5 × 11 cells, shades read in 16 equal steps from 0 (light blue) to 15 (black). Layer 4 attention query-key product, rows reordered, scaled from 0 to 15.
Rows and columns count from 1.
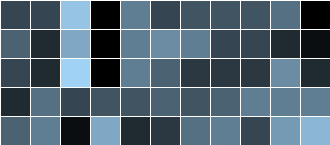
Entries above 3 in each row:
10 10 10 11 9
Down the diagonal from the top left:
10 12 0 9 12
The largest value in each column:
12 12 14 15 12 11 11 11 11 12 15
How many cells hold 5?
2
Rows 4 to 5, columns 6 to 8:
8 9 8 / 11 7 6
